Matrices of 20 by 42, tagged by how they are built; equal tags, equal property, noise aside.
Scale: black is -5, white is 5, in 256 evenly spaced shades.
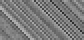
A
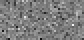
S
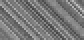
A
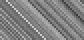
A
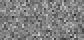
S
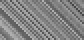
A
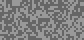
S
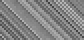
A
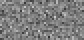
S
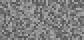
S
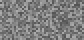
S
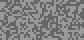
S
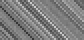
A
